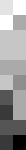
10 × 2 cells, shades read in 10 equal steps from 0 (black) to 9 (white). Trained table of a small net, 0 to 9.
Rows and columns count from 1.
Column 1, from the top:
8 9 7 7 6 7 3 2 3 2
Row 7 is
3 6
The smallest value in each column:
2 0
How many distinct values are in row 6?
2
